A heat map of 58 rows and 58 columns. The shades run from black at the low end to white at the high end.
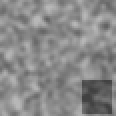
The bottom right is the roughest part. An odd patch, lower than its surroundings, sits in the bottom right. The bottom right is the ninth with the lowest average. The halves do not mirror each other.
